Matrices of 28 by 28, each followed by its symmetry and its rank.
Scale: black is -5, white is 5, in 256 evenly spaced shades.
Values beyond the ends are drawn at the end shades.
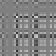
symmetric, rank one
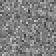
neither, full rank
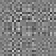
antisymmetric, rank two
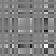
symmetric, rank one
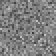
symmetric, full rank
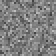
neither, full rank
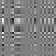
neither, rank one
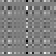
neither, rank one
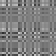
neither, rank one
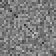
symmetric, full rank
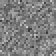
symmetric, full rank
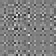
antisymmetric, rank two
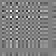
symmetric, rank one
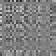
antisymmetric, rank two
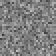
neither, full rank
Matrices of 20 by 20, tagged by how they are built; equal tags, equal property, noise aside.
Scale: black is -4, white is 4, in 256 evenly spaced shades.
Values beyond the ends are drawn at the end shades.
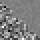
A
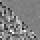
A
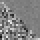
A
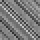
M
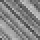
M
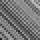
M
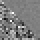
A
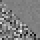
A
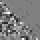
A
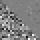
A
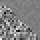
A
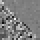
A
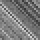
M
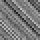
M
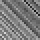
M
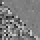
A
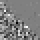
A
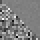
A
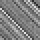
M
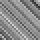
M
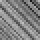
M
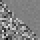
A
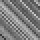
M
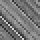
M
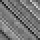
M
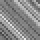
M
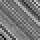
M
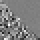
A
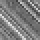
M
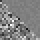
A
